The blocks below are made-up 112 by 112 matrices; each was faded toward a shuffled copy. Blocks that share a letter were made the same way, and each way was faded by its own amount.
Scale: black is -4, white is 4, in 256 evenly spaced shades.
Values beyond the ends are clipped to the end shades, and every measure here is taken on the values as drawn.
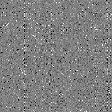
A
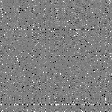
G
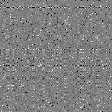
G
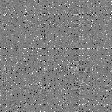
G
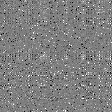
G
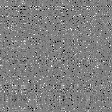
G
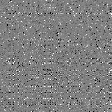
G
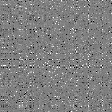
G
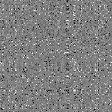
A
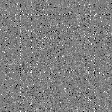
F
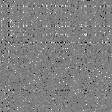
G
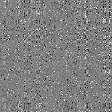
A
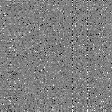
A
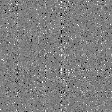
F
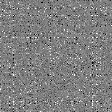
F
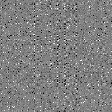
A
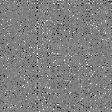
G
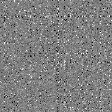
F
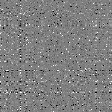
G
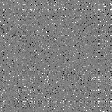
G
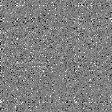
F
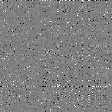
G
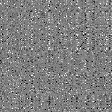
A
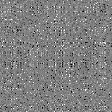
A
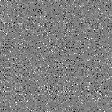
A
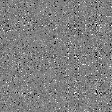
F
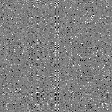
A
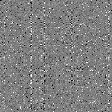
A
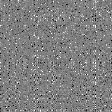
A
